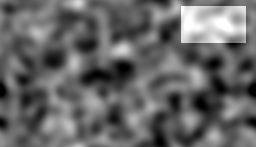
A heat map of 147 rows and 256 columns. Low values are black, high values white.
The ninth with the highest average is the top right. Values change most from cell to cell in the top right. Overall the values sit about 40% of the way up the scale. An odd patch, higher than its surroundings, sits in the top right. Neither half mirrors the other.
